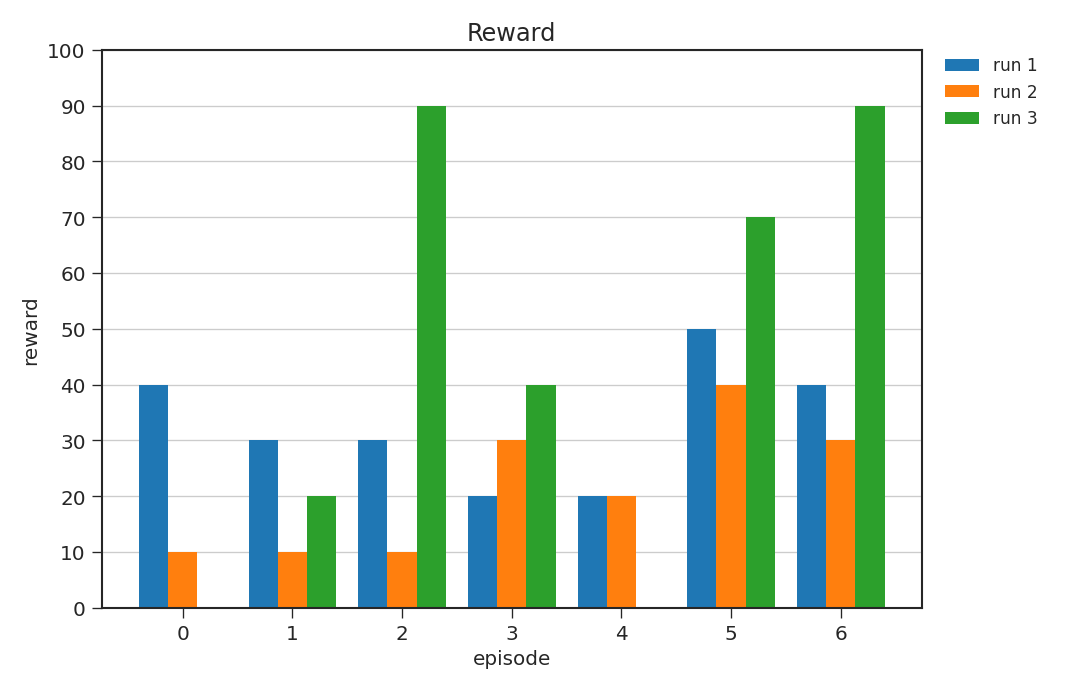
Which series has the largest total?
run 3
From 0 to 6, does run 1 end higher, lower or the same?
the same
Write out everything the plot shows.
Title: Reward
x-axis: episode, ticks 0 1 2 3 4 5 6
y-axis: reward, ticks 0 10 20 30 40 50 60 70 80 90 100
Legend: run 1, run 2, run 3
Values:
run 1: 40 30 30 20 20 50 40
run 2: 10 10 10 30 20 40 30
run 3: 0 20 90 40 0 70 90
